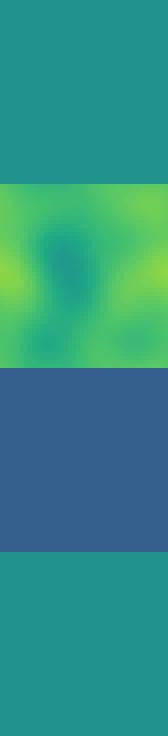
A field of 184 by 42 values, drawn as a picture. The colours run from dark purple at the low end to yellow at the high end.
The table splits into 4 rows of 1 panel. Panel 1,1: middling, flat. Panel 2,1: high, smooth. Panel 3,1: low, flat. Panel 4,1: middling, flat.
